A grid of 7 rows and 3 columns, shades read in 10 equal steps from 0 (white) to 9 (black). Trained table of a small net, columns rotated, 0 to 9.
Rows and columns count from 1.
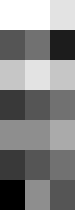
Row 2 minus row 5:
2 1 5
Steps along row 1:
same up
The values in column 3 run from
1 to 8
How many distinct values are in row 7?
3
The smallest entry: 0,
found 2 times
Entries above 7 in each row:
0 1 0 0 0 0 1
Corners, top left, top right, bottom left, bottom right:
0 1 9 6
